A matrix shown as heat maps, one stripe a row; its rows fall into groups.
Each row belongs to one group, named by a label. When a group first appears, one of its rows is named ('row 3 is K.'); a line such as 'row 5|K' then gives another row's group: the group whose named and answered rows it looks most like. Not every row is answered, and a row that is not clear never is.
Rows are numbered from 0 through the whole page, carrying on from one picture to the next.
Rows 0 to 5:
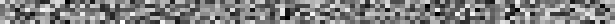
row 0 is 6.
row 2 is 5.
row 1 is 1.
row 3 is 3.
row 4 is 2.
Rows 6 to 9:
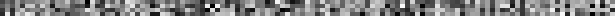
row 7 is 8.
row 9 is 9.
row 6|8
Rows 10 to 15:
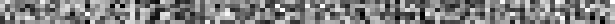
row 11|2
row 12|3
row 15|8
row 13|9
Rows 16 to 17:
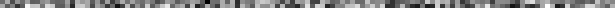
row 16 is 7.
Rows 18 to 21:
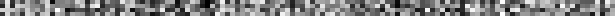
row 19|9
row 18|7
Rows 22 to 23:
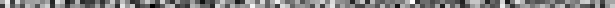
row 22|6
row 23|7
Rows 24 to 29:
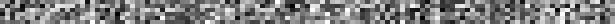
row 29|2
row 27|9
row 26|5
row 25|3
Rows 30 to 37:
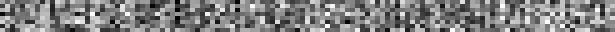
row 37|5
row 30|3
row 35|2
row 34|2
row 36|9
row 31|7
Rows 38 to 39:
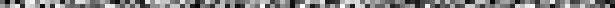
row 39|6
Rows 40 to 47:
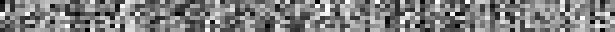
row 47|8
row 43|6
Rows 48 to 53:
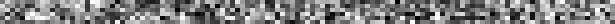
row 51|5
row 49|2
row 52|5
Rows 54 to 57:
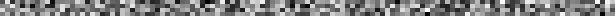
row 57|1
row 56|6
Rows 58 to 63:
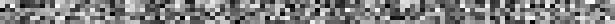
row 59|3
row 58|3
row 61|2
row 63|3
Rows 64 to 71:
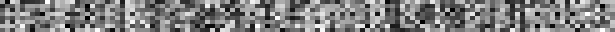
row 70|6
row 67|6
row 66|7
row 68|8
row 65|8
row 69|9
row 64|3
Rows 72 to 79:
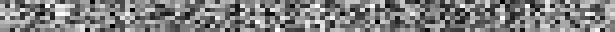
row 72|5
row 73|3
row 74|6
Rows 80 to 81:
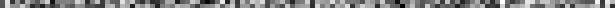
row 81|6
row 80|7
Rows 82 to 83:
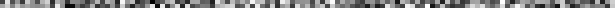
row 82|7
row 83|6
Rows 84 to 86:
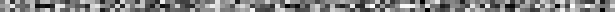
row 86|1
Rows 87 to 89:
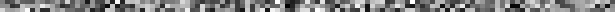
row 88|5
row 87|8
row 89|6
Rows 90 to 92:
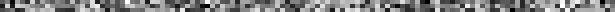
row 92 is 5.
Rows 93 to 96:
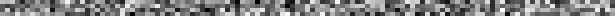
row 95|7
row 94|8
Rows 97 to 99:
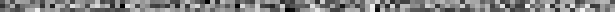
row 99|5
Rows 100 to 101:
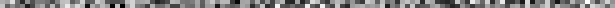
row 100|3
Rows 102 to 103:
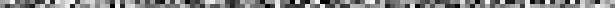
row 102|3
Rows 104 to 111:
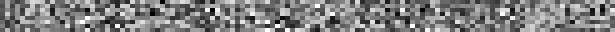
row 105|1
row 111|7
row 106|8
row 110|8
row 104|5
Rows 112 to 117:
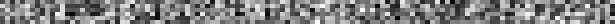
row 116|7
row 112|7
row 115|6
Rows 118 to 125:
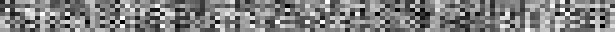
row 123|2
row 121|5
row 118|9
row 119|8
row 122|1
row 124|1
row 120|9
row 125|7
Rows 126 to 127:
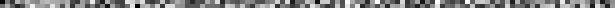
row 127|5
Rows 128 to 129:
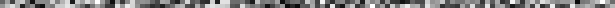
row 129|3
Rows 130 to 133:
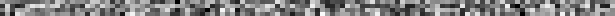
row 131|5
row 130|3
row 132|9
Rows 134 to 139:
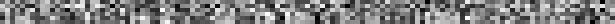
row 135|2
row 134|1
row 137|7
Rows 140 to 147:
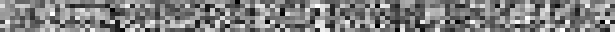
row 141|6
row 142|2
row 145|6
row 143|2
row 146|5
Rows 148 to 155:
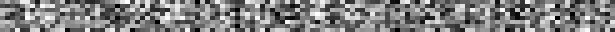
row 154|3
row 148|6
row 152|5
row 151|5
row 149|5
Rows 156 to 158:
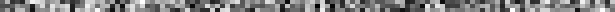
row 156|5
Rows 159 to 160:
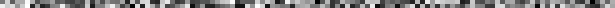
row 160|6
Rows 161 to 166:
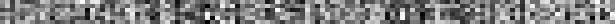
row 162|9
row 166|9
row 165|8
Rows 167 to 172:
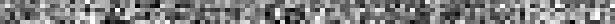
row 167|7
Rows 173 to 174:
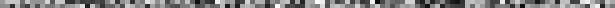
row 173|6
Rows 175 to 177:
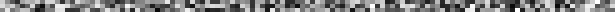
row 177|6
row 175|5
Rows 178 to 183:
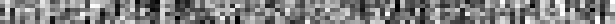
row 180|9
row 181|1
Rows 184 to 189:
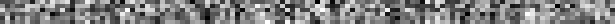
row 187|7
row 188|7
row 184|8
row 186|6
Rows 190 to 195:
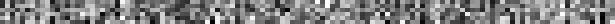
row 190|7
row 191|9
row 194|1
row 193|1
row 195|8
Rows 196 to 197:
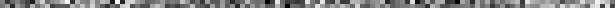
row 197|1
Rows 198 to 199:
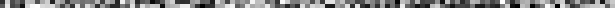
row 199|5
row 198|7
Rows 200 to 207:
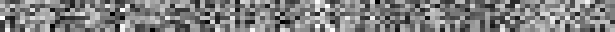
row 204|5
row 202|1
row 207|7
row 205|9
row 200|5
